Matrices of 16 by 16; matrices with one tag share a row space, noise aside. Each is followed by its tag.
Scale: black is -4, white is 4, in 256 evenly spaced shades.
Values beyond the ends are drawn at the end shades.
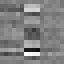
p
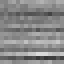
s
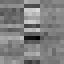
p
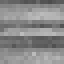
s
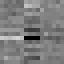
p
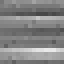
s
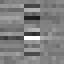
p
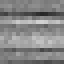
s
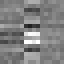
p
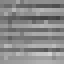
s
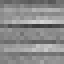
s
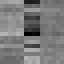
p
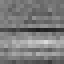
s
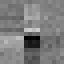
p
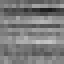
s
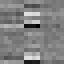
p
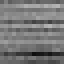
s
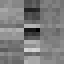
p
